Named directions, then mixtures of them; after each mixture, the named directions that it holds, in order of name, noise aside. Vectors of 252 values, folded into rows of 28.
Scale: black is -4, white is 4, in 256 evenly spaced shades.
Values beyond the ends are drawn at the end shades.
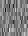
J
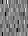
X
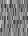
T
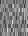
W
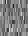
J, W, X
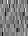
J, X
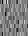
X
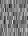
J, T, W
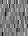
J, X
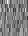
T, X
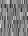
T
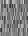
T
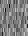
J, W, X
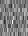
T, W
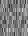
J, W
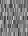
T, W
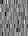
X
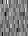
X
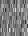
J, T, W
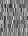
T, W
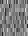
J, W, X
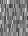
T, W, X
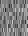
J, W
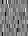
X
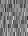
J, T, W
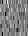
X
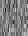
J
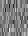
J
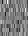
T, X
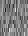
J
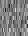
J, W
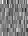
W, X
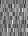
W
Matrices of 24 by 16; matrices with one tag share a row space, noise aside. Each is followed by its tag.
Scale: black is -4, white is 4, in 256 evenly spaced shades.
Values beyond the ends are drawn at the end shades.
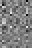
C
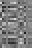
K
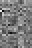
K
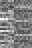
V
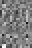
C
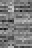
V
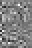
K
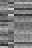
V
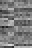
V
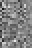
K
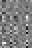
C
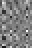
C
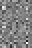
C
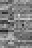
V
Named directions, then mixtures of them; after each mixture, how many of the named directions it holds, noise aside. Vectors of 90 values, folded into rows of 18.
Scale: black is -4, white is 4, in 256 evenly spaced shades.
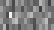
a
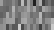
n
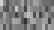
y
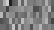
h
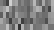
two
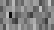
one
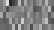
one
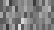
three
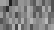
three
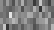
two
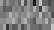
two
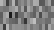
two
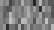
three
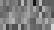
two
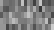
three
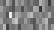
one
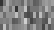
one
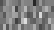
two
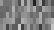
one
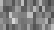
three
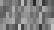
one
